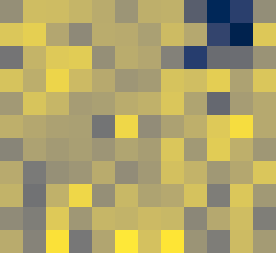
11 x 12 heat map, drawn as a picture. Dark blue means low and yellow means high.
Overall the values sit about 70% of the way up the scale. The halves do not mirror each other. The ninth with the lowest average is the top right. The top right is the roughest part. An odd patch, lower than its surroundings, sits in the top right. The middle left is the smoothest part.
